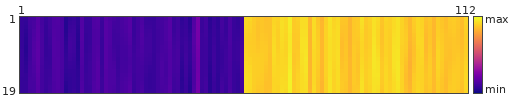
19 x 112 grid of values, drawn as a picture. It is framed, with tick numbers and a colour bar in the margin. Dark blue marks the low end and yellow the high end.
The table splits into one row of 2 panels. Panel 1,1: very low, streaked downward, faint in contrast. Panel 1,2: very high, streaked downward, faint in contrast.
